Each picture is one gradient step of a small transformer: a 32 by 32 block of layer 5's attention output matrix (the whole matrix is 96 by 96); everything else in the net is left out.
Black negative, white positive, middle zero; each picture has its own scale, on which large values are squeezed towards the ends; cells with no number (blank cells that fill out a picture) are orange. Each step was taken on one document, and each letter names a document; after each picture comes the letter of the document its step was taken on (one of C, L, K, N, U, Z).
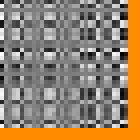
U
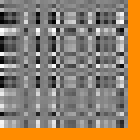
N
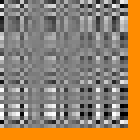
U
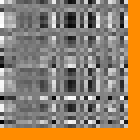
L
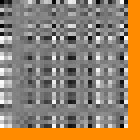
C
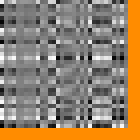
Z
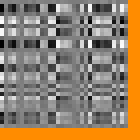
Z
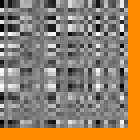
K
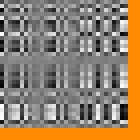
U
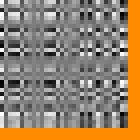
U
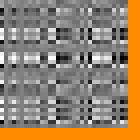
Z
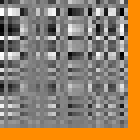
K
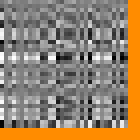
Z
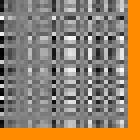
L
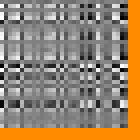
U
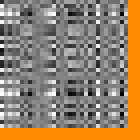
K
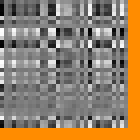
Z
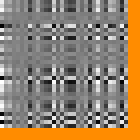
C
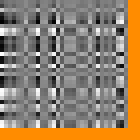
N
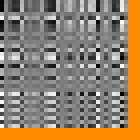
U
